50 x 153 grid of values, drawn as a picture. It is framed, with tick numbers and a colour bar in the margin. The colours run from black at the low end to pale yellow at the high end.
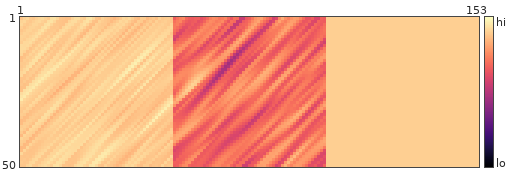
It is made of 1 by 3 panels. Panel 1,1: very high, slanting up to the right, faint in contrast. Panel 1,2: high, slanting up to the right. Panel 1,3: very high, flat.
